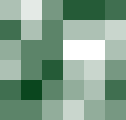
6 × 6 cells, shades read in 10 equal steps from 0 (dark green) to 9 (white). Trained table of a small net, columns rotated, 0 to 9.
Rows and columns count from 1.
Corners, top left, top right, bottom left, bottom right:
6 2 3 4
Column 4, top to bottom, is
1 6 9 6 5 7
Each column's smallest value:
2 0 1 1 1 2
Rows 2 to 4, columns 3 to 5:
3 6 6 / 3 9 9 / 1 6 7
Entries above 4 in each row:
2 4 4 3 2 3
